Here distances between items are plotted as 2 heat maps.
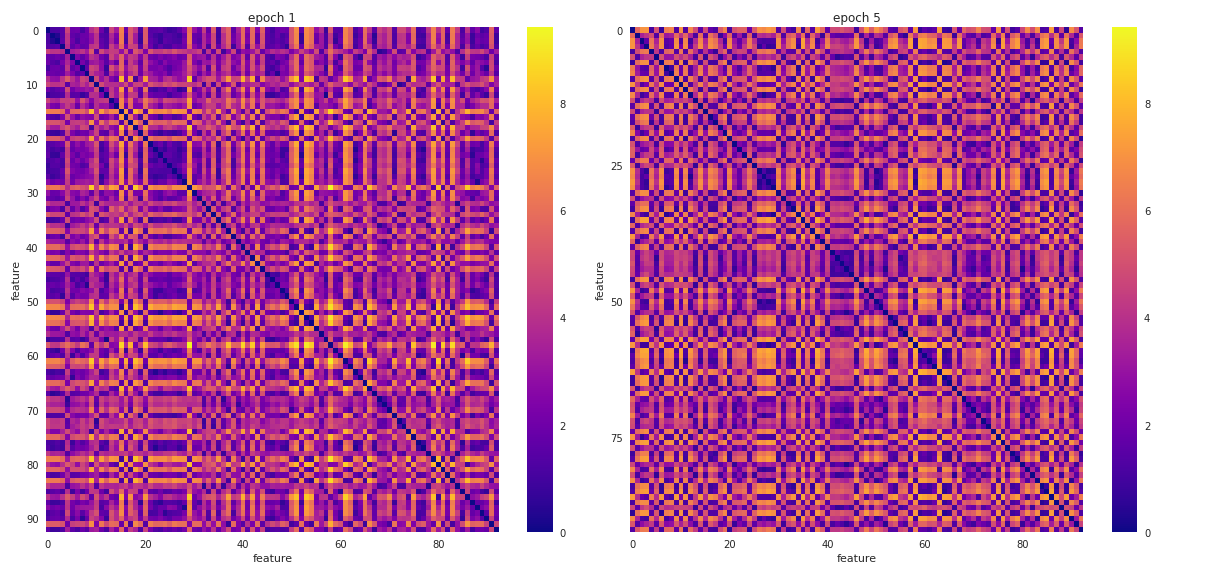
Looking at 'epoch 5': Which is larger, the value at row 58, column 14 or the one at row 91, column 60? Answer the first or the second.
the first
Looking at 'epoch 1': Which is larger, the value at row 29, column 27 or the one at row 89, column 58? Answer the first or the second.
the first
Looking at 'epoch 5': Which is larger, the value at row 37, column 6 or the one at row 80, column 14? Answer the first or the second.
the second
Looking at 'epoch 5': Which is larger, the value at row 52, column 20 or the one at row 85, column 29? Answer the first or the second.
the second
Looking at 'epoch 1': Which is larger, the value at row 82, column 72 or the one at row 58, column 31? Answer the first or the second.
the second
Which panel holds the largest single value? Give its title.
epoch 1
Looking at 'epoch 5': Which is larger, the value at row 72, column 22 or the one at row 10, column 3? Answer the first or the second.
the first
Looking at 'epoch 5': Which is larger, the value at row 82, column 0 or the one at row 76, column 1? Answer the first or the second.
the second
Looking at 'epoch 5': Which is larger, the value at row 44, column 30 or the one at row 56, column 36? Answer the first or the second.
the first
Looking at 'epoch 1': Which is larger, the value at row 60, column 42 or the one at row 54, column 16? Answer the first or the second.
the second
